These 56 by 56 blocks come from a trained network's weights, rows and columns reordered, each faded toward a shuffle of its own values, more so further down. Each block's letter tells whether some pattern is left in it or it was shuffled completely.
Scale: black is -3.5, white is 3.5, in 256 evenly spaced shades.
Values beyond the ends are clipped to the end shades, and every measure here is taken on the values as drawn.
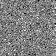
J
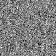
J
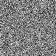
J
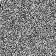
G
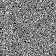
G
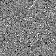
J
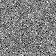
G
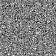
J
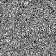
G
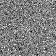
J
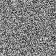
J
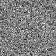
J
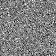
G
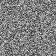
G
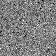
G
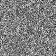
J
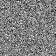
G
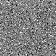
J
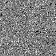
J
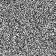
J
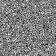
J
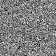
G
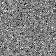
J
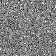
J
